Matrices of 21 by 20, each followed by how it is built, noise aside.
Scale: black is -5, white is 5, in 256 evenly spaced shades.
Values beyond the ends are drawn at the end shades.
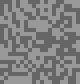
noise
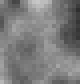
smooth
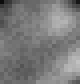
smooth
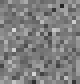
noise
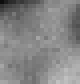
smooth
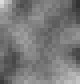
smooth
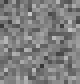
noise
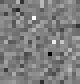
noise
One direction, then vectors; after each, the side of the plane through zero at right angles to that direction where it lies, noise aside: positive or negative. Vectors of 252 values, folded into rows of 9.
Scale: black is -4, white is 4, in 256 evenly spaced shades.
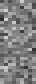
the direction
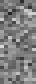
negative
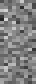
positive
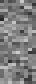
positive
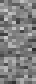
positive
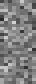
positive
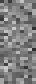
positive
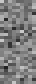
negative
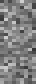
positive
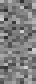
negative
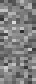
positive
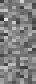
positive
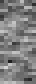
positive
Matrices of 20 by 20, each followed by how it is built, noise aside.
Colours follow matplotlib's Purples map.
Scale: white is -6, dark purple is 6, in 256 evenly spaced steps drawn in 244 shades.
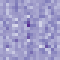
low rank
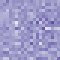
low rank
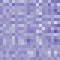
low rank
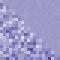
lower triangular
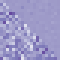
lower triangular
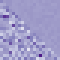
lower triangular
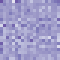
low rank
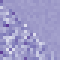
lower triangular
